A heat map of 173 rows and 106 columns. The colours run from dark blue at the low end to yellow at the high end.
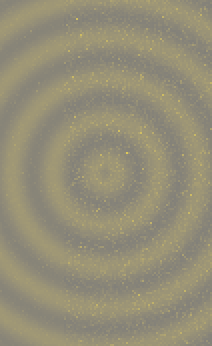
On average the colour sits 60% of the way up the scale. No single row or column stands out from its neighbours. A vertical seam about 30% of the way across splits the table, and the left part is calmer. Concentric rings centre on the centre.
